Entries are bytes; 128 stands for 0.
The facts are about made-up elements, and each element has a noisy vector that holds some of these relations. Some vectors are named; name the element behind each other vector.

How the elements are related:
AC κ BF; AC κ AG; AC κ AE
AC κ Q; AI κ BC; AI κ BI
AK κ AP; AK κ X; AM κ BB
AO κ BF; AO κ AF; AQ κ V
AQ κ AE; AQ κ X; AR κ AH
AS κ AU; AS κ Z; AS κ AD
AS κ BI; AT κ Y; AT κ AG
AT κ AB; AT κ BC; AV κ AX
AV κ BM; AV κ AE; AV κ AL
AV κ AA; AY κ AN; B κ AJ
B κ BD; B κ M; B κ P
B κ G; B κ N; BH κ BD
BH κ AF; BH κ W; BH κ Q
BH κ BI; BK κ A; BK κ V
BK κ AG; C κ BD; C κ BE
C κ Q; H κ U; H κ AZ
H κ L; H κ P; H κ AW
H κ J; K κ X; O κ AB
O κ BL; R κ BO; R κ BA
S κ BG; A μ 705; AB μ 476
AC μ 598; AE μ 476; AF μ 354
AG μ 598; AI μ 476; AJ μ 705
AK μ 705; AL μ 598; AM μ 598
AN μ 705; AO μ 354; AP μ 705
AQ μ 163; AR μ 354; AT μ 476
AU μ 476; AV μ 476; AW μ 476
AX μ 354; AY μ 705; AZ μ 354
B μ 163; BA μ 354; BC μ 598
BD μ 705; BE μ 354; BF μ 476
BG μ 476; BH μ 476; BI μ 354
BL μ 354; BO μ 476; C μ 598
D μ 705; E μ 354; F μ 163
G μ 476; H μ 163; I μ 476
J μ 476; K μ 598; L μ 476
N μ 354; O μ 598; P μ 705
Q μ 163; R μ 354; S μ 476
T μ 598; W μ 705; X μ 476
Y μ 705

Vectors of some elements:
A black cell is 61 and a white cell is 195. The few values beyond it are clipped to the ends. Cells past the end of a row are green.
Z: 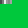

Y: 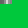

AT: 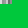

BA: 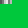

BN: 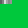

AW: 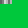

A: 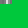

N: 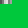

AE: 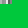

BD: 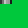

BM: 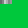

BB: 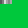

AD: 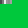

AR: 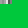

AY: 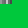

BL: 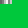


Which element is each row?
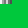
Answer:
BK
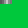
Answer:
D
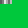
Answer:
AU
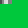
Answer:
BE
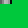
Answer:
Q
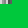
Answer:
AV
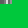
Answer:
AP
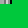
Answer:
C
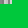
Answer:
AB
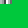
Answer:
AG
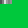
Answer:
M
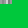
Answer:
V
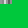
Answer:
AI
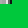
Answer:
AO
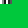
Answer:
AQ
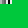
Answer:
X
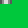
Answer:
AF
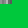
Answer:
H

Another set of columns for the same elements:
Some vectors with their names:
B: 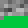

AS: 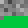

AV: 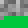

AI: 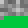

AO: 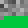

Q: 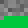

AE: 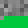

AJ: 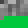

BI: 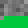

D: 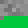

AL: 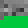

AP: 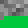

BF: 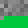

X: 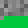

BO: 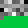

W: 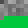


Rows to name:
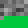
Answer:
AX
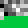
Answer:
AM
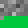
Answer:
G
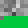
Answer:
AK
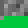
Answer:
N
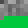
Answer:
BD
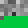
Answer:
K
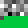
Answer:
AY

